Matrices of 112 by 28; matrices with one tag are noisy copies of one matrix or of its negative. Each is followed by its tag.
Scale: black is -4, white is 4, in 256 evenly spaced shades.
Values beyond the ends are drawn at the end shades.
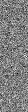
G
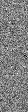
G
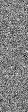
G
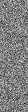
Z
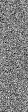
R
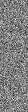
Z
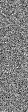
R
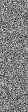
Z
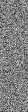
R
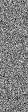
Z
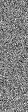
Z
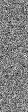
G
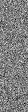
Z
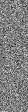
R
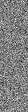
Z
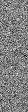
G
